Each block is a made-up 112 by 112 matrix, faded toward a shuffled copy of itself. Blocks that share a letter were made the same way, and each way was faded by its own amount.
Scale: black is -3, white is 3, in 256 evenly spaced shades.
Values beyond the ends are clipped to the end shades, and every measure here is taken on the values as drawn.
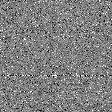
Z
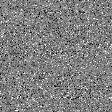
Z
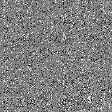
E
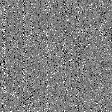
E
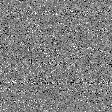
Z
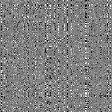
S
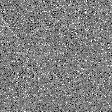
Z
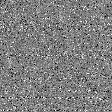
Z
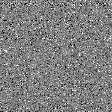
Z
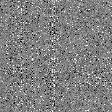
E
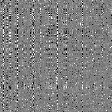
S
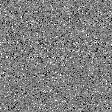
Z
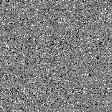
Z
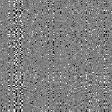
S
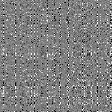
S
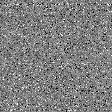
Z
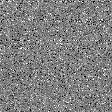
Z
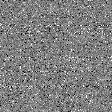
Z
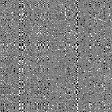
S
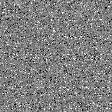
Z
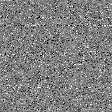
Z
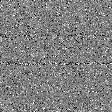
Z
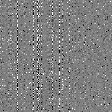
S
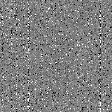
E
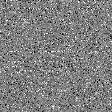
Z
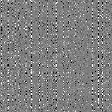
S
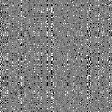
S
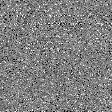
Z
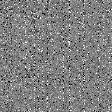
E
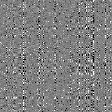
S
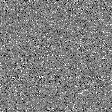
Z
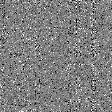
E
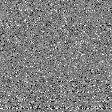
Z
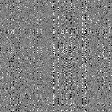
S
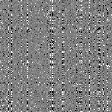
S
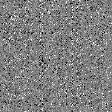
E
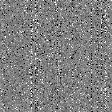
E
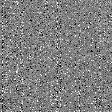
E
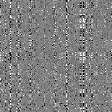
S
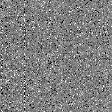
E
